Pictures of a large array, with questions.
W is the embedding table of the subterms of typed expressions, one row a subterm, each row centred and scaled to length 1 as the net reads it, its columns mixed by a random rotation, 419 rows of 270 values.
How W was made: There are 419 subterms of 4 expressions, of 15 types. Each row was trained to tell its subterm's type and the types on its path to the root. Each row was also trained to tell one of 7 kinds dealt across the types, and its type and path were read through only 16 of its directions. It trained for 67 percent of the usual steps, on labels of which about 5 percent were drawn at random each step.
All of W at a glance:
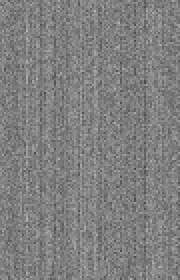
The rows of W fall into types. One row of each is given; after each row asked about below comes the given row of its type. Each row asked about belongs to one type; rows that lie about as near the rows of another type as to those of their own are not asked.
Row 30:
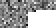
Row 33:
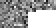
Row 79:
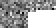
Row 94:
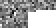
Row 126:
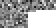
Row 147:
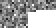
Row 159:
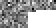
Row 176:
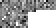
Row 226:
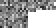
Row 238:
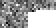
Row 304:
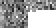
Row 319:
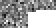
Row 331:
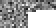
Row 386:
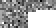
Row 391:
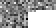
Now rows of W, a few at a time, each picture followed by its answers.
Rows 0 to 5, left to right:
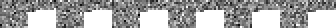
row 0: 238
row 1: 147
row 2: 126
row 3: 304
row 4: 319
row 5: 176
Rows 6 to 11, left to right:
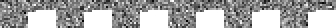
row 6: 176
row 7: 386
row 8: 94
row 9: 386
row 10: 126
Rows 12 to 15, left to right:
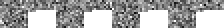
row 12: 386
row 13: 94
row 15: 304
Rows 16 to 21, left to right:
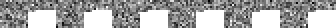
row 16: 304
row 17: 226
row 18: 319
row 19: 94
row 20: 33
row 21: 79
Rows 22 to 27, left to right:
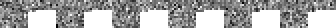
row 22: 304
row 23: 126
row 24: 30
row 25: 33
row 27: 79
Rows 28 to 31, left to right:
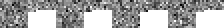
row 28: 226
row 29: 159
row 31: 226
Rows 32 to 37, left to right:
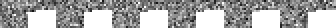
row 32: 319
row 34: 33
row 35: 226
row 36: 391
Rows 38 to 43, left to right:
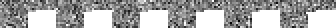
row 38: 30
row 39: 126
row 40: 94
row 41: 176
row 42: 386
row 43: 176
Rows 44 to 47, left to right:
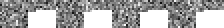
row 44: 126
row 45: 331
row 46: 126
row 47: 331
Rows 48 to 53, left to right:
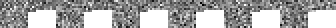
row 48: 33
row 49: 331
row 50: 386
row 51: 30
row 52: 147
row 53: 391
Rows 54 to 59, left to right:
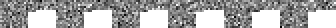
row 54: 391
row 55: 331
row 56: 226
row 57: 126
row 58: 319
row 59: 331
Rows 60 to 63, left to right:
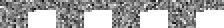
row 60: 319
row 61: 304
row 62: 391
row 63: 126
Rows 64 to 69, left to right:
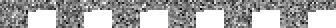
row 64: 304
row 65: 159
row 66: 159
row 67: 30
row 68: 33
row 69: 176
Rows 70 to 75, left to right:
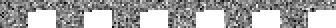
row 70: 79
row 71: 304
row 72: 226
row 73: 33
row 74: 391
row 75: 159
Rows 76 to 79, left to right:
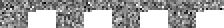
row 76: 33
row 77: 176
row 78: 94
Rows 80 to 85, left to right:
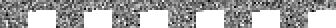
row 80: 304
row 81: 226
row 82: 126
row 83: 386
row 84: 176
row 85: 147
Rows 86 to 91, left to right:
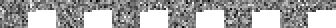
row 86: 331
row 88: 30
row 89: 33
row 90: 94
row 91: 331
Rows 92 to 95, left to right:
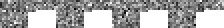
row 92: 238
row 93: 331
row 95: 79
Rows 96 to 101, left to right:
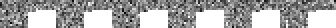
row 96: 238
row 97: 331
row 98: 30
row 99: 238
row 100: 331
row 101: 304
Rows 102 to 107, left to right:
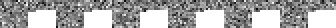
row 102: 331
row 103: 331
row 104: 238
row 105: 226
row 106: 159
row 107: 319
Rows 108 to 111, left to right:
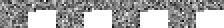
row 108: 391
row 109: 126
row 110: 126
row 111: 94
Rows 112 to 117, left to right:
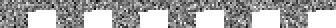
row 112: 126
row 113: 391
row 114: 176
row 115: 126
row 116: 226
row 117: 304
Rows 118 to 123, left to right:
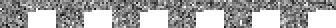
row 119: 319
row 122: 126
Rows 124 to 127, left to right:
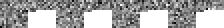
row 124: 159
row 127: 226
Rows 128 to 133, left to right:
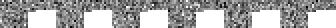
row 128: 159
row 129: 33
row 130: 386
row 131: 126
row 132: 238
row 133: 391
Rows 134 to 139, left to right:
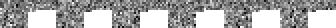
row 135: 319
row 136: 386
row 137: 126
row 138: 147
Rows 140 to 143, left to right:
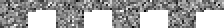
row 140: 79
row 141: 304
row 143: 94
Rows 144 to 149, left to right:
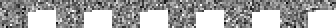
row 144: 386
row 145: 147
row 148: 79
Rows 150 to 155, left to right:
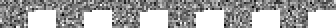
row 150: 147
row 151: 30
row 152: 79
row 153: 79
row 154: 176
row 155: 386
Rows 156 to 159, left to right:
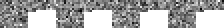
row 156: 33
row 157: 94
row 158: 79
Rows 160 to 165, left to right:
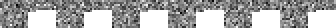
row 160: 33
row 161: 79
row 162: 331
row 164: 79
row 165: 391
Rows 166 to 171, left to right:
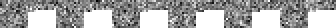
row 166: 238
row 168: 94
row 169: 319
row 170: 176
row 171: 94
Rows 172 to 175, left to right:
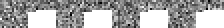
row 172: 147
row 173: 238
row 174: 226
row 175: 147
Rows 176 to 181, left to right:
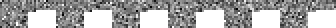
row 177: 30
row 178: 319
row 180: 94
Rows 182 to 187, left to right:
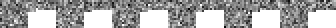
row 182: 126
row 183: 238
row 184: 33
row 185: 391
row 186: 126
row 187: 391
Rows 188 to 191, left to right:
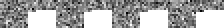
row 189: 30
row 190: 238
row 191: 159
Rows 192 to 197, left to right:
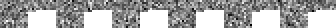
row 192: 94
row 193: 30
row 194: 30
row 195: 94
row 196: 319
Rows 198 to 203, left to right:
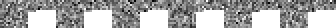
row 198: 319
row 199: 226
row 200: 159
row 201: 319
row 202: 238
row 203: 238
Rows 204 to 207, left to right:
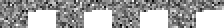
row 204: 304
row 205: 33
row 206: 147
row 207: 238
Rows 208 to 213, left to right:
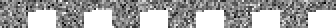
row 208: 33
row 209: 386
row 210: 30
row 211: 331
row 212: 331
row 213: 319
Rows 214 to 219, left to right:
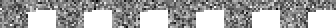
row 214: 126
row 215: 391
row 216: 30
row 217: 226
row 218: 79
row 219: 33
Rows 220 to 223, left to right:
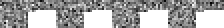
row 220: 304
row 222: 386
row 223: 94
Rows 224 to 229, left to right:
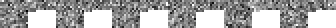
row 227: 33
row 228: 94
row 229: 79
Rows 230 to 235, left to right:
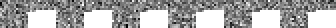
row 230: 176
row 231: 331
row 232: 319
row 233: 238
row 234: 176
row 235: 386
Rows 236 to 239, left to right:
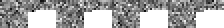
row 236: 319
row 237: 391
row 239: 126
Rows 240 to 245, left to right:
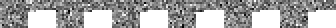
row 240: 94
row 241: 304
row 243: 226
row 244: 391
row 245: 176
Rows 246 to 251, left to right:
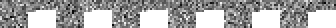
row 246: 147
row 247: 30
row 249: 147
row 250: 79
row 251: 319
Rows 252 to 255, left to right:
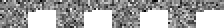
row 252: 79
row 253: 304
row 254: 319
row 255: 304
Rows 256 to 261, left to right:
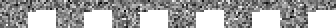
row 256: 176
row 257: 238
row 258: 226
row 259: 147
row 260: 386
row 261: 147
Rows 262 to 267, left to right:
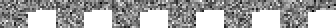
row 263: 238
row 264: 126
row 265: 30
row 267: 319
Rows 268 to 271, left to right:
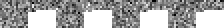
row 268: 33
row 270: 331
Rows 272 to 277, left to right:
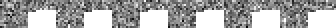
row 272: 226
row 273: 79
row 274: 33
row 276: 238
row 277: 226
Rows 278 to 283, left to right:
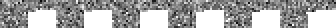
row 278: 126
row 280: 94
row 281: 319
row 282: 226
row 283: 176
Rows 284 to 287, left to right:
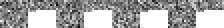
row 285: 238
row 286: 30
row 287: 94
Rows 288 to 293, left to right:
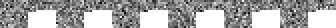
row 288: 33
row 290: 30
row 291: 159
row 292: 147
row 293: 226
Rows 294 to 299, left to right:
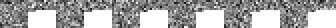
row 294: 391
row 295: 33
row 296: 319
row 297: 226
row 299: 331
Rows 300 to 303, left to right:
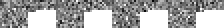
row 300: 331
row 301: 33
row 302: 159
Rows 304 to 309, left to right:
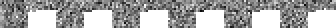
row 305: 319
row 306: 391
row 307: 159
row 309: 147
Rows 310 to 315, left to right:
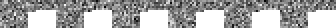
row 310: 126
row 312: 386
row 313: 304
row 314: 147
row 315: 331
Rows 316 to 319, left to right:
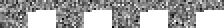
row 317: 147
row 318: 226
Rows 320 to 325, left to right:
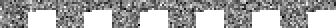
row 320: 391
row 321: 238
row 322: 79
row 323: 226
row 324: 126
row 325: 319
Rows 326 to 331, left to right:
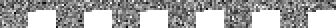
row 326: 238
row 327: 331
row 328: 126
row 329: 319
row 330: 159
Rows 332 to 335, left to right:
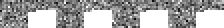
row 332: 238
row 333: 159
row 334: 147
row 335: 304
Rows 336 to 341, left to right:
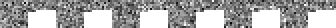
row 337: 386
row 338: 79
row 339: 176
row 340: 226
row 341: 226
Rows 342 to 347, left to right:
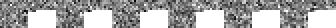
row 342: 159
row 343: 159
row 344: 159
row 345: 159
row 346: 304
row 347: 238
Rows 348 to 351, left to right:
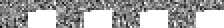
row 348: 226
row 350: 176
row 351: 304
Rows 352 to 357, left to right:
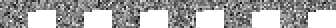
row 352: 147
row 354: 33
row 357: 33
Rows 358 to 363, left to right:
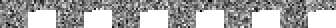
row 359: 226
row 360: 226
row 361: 331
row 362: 238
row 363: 30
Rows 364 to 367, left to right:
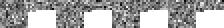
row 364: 304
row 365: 319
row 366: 238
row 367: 159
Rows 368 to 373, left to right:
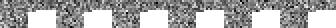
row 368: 386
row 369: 30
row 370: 238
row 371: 79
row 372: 159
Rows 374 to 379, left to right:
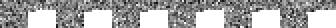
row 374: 226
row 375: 126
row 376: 226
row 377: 238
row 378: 147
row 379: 319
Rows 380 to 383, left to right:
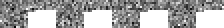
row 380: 147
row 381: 319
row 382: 79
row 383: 386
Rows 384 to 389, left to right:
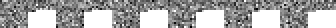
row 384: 226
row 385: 126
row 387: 238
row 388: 33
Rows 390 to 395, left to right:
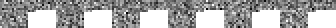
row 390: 386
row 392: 238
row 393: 79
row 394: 33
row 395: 33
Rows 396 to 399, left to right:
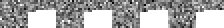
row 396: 147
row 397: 30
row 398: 33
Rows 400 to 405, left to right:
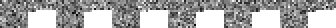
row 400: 226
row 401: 79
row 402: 94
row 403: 79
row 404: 238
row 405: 176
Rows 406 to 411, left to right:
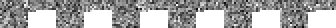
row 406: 94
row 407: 238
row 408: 94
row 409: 391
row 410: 159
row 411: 33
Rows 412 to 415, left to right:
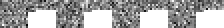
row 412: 126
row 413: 319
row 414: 238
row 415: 386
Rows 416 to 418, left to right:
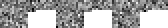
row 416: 176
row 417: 126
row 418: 319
